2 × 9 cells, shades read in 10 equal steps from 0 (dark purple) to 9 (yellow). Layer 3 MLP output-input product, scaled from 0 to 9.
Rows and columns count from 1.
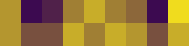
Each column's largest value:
6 3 3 7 7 7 6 3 9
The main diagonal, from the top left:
6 3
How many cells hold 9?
1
